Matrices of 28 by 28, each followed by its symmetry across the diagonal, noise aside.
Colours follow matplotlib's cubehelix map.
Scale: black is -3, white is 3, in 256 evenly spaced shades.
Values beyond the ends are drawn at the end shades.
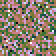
antisymmetric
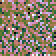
antisymmetric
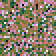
antisymmetric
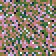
antisymmetric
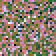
neither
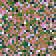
antisymmetric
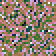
symmetric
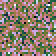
neither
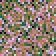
symmetric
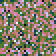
neither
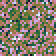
symmetric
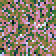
neither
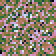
symmetric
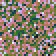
symmetric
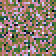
neither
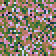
antisymmetric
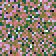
symmetric
